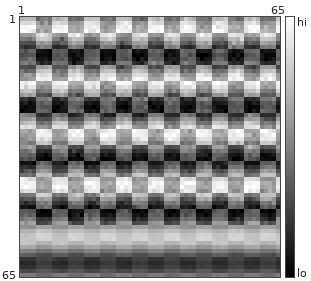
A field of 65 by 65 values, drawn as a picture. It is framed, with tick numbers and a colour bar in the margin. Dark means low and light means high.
There is no overall slope. The bottom part is calmer, past a seam about 80% of the way down. Horizontal stripes repeat 5 times down the table.
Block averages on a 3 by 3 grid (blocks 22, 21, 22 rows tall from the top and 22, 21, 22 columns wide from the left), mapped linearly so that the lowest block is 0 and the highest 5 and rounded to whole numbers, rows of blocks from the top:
5 5 5
3 3 3
0 0 0
